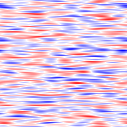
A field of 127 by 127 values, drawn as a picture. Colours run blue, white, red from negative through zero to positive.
Mirror symmetry: none. Histogram: bell-shaped. Slope: none. Grain: streaks across. Average level on the scale: 50%.
